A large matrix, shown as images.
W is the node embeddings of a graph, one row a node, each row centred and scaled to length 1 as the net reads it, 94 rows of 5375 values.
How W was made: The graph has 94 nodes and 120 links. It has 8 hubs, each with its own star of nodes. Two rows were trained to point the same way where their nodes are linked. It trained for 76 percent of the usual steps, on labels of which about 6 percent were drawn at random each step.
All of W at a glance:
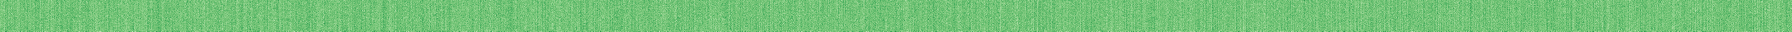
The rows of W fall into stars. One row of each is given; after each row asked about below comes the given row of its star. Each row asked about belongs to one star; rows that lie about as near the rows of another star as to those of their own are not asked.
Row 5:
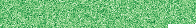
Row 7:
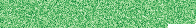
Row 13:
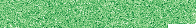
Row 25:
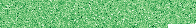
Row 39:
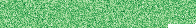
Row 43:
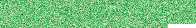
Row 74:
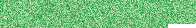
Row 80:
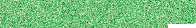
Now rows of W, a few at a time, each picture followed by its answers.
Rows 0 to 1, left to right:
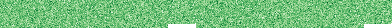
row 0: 5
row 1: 39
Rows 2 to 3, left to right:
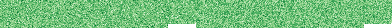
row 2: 5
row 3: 13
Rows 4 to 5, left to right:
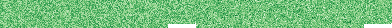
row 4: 74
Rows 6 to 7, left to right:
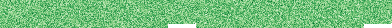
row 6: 13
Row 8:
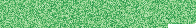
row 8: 25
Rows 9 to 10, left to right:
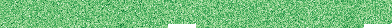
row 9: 7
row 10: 7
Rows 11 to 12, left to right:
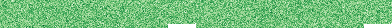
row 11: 13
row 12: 80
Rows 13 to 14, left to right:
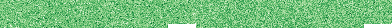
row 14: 13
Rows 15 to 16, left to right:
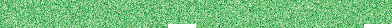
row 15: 7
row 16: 39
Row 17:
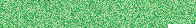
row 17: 74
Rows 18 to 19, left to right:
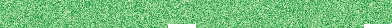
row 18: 74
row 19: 5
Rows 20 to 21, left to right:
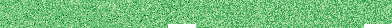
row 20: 13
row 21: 7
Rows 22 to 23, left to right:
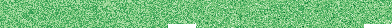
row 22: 13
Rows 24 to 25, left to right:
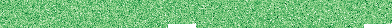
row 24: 39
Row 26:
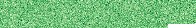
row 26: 7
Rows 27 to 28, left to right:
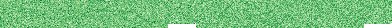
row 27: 5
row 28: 25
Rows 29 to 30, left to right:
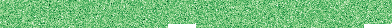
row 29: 39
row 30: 5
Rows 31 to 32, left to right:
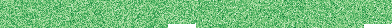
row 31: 39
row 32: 5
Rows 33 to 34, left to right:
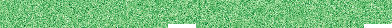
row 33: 39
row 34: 5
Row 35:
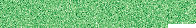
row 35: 7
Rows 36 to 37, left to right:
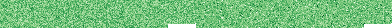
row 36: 80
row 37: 39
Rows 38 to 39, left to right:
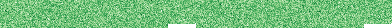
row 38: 25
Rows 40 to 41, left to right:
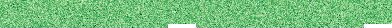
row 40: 5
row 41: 74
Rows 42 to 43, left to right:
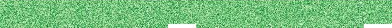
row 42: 7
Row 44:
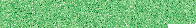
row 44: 74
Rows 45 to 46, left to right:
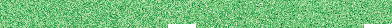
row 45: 25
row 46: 13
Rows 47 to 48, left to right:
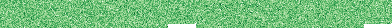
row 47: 43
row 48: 39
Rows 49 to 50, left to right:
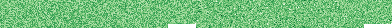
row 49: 25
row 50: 74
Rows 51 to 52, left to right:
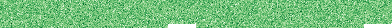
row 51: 7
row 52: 7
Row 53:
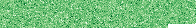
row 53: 39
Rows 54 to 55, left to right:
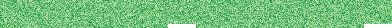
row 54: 74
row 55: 5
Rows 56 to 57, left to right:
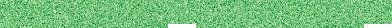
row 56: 39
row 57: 80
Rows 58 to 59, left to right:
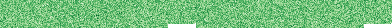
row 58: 80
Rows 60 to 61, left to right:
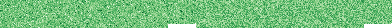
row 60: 80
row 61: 7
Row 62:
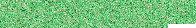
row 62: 80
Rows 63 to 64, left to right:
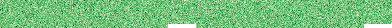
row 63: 43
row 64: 25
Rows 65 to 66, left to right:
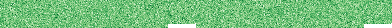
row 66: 5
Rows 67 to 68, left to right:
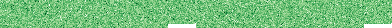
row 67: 39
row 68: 13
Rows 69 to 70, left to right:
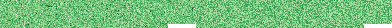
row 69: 80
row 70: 80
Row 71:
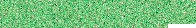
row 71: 25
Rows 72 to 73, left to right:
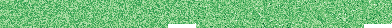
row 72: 39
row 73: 5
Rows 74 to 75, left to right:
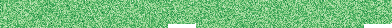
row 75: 5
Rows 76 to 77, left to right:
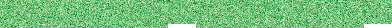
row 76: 7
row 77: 80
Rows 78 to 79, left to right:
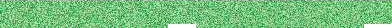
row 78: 80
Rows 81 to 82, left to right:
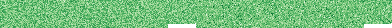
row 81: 5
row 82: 7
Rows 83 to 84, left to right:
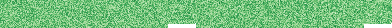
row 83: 43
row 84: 80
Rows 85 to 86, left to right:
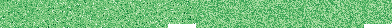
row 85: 43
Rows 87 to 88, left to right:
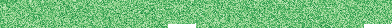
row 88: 5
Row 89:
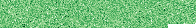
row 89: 80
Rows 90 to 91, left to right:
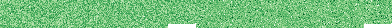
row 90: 7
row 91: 43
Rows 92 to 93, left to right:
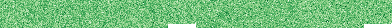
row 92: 13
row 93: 13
